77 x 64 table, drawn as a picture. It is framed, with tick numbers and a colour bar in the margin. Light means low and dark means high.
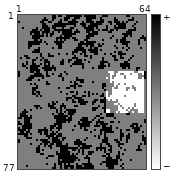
The middle right is the ninth with the lowest average. An odd patch, lower than its surroundings, sits in the middle right. There are no regular stripes. The texture is blotchy.
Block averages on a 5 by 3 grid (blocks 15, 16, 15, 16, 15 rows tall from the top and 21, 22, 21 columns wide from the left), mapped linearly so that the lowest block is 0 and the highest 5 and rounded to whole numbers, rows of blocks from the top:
454
443
340
443
454
